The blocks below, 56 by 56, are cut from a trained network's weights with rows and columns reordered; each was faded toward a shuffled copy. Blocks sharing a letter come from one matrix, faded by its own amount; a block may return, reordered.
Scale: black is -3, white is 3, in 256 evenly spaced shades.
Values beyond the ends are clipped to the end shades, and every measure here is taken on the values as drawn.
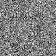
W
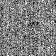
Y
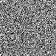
W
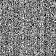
Y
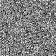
W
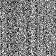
Y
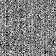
Y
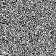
W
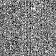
Y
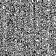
Y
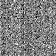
Y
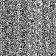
Y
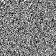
W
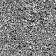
W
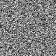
W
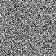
W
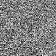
W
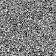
W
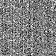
Y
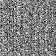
Y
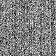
Y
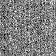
Y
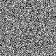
W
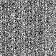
Y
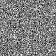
W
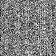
Y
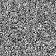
W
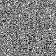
W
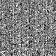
Y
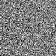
W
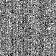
Y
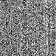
Y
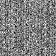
Y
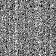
Y
